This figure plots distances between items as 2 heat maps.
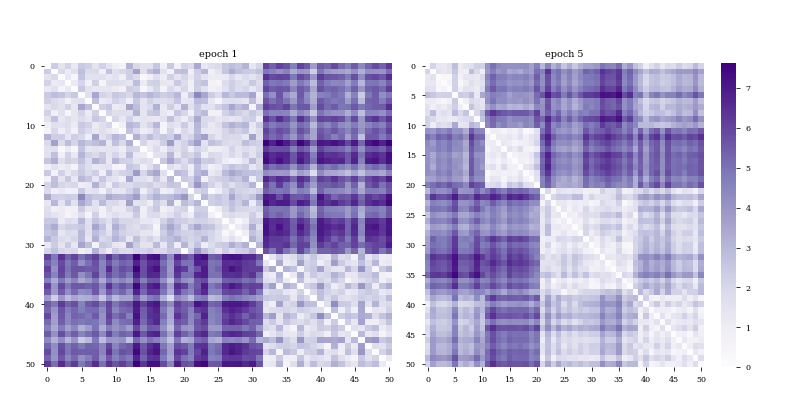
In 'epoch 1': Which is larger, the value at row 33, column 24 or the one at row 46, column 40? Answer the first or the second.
the first
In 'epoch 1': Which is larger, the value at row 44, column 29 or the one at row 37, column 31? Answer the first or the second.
the second
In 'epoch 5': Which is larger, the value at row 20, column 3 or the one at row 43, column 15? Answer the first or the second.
the first
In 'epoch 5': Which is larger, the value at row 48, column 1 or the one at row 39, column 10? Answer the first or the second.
the first
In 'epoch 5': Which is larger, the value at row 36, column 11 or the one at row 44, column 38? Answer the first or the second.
the first
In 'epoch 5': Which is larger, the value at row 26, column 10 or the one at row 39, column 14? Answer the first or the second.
the second
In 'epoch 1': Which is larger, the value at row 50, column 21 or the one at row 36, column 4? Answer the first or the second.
the first
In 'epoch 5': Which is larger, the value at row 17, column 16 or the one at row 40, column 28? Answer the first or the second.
the second
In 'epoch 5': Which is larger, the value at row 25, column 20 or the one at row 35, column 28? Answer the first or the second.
the first
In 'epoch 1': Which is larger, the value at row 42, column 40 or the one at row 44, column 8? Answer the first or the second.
the first
